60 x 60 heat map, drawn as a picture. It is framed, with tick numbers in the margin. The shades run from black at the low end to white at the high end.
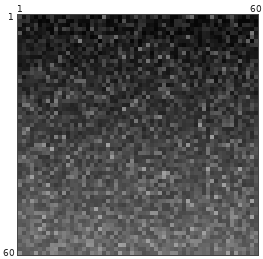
There are no regular stripes. The texture is fine-grained noise. No single row or column stands out from its neighbours. Values rise toward the bottom. On average the colour sits 30% of the way up the scale.
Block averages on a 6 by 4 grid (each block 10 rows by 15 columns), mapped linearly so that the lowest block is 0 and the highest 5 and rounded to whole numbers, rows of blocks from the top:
0 0 0 0
1 1 1 1
2 2 2 2
3 3 3 3
4 4 4 4
5 5 5 5
